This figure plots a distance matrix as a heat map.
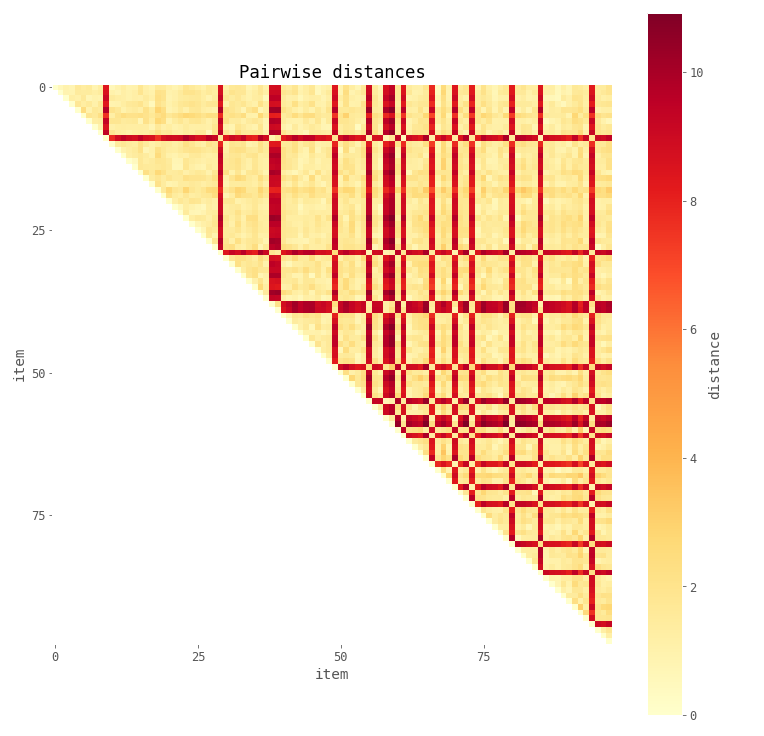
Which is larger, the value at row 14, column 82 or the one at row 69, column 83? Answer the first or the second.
the first
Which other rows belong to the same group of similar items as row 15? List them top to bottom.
0, 1, 2, 3, 4, 5, 6, 7, 8, 10, 11, 12, 13, 14, 16, 17, 18, 19, 20, 21, 22, 23, 24, 25, 26, 27, 28, 30, 31, 32, 33, 34, 35, 36, 37, 40, 41, 42, 43, 44, 45, 46, 47, 48, 50, 51, 52, 53, 54, 56, 57, 60, 62, 63, 64, 65, 67, 68, 69, 71, 72, 74, 75, 76, 77, 78, 79, 81, 82, 83, 84, 86, 87, 88, 89, 90, 91, 92, 93, 95, 96, 97
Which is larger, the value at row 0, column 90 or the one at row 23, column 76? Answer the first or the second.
the second
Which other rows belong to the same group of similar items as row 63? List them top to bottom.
0, 1, 2, 3, 4, 5, 6, 7, 8, 10, 11, 12, 13, 14, 15, 16, 17, 18, 19, 20, 21, 22, 23, 24, 25, 26, 27, 28, 30, 31, 32, 33, 34, 35, 36, 37, 40, 41, 42, 43, 44, 45, 46, 47, 48, 50, 51, 52, 53, 54, 56, 57, 60, 62, 64, 65, 67, 68, 69, 71, 72, 74, 75, 76, 77, 78, 79, 81, 82, 83, 84, 86, 87, 88, 89, 90, 91, 92, 93, 95, 96, 97
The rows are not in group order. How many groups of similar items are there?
2
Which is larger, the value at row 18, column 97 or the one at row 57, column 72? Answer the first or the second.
the first
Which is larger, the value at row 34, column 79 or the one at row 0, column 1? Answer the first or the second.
the first
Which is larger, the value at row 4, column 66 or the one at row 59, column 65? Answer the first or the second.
the second
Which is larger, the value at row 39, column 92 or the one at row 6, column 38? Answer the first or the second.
the second
